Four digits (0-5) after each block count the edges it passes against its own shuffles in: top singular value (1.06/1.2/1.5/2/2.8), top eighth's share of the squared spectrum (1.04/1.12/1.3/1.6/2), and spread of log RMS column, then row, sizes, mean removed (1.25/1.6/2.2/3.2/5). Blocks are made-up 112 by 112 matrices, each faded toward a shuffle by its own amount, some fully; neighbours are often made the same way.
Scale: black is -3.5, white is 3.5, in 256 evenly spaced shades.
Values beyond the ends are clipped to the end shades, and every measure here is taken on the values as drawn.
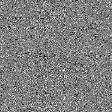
1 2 3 3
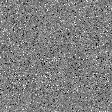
0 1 1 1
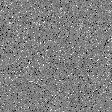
0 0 0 0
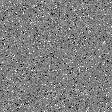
0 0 0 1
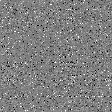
1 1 1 2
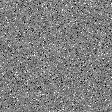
0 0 0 0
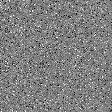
2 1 0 0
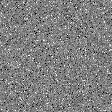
2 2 0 0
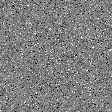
0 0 0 0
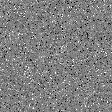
2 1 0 0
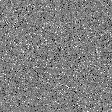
2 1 0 0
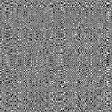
5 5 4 4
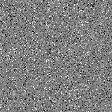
3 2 1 1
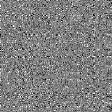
4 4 3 3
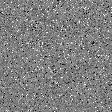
0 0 0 1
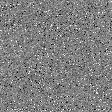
1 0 0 1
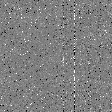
3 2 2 0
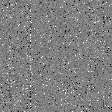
2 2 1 0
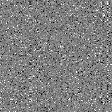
4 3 2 1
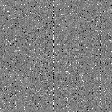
4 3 2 1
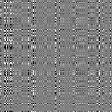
5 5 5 4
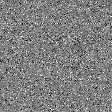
1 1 0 2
